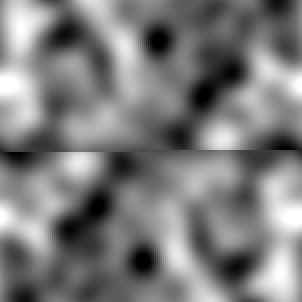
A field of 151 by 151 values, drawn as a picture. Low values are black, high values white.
Slope: none. Lone odd cells: none. Symmetry: a half turn. Histogram: bell-shaped.
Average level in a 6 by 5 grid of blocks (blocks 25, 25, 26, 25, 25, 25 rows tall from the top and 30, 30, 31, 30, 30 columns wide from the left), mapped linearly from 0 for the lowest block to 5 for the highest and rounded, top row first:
5 3 2 1 1 | 5 3 4 0 5 | 3 4 2 3 3 | 3 3 2 4 3 | 5 0 4 3 5 | 1 1 2 3 5
